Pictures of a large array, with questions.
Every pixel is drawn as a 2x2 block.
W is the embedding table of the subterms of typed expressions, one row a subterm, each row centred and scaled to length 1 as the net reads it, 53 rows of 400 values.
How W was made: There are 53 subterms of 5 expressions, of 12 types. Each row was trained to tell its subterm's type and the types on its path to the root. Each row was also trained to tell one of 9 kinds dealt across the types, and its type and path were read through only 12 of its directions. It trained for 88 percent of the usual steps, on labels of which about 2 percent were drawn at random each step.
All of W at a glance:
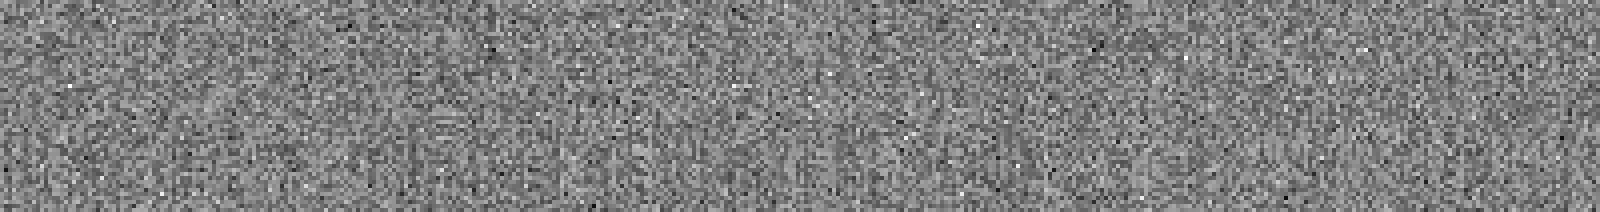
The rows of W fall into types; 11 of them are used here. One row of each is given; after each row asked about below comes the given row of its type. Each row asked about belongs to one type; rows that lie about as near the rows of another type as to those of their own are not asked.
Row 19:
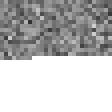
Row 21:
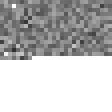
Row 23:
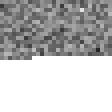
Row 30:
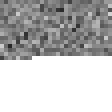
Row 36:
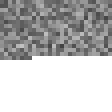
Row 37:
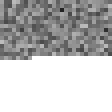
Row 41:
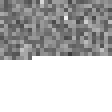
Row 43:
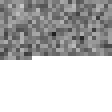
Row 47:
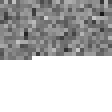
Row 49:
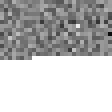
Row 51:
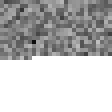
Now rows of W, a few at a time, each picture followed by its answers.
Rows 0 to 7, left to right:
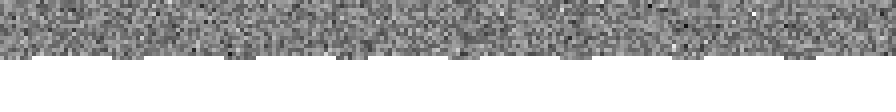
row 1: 23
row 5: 21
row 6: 37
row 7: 37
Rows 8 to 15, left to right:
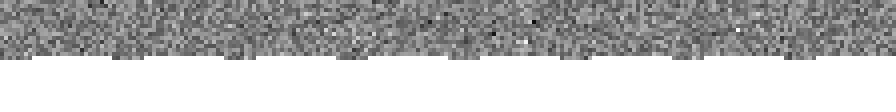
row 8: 49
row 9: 43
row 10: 36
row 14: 36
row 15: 43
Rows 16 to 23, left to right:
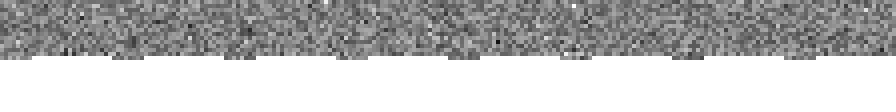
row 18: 36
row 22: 47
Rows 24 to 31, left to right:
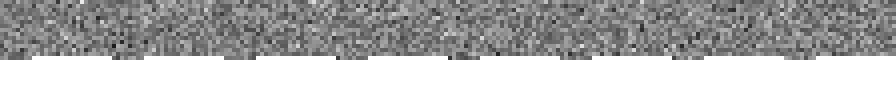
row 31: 19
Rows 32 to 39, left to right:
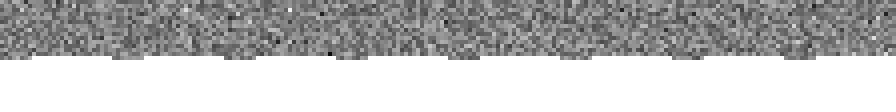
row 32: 49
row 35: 21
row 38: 37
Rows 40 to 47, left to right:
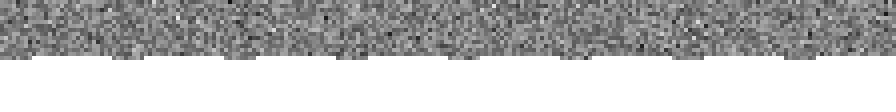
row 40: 37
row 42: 21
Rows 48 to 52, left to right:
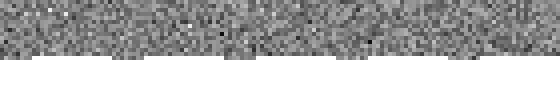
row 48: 43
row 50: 43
